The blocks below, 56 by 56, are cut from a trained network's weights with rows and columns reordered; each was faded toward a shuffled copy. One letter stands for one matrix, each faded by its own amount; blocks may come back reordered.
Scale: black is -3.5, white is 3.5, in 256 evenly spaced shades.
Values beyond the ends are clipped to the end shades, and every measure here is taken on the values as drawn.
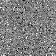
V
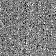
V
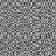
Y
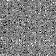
V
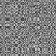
Y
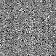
V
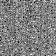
V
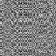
Y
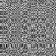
Y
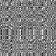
Y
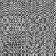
Y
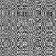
Y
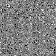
V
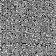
V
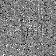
V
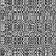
Y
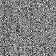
V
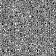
V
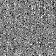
V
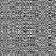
Y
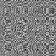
Y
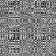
Y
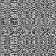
Y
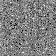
V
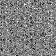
V
